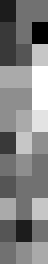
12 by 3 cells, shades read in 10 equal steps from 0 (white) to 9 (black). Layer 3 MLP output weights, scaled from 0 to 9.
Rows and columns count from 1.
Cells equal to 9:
1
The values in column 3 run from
0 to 9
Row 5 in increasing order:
0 4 4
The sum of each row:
18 21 15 6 8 8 13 14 16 10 19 12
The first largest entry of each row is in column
1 3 1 1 1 1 1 1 1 2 2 1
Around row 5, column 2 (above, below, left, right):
3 3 4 0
